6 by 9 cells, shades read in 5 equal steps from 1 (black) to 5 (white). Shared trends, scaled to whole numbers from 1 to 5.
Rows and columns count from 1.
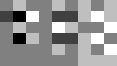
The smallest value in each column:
2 1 3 3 2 2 3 3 3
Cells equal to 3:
26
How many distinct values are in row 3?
3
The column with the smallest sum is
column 2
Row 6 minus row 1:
0 -1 0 0 -1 0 0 1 0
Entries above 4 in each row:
0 2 2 1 1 0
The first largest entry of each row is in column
2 3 5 8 9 7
